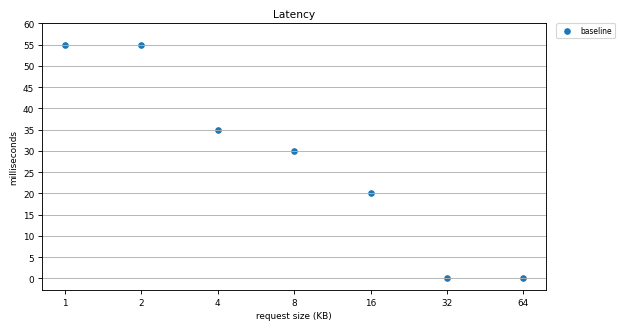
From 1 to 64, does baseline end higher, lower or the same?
lower
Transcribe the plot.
Title: Latency
x-axis: request size (KB), ticks 1 2 4 8 16 32 64
y-axis: milliseconds, ticks 0 5 10 15 20 25 30 35 40 45 50 55 60
Legend: baseline
Values:
baseline: 55 55 35 30 20 0 0
